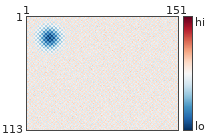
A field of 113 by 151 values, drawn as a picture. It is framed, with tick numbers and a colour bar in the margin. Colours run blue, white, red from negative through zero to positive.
Average level on the scale: 50%. Ninth with the lowest average: top left. Mirror symmetry: none. Dips: one, in the top left. Lone odd cells: none.
